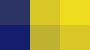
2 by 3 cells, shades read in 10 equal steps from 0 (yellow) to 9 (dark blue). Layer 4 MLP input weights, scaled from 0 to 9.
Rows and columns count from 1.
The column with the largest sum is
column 1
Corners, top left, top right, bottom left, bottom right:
8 0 9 1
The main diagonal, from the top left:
8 2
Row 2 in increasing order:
1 2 9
